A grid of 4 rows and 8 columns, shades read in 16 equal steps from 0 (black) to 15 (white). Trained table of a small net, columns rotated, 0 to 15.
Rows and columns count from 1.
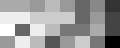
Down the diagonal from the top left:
10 14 14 5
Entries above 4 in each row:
7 7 7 7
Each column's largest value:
15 14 14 12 12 12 10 4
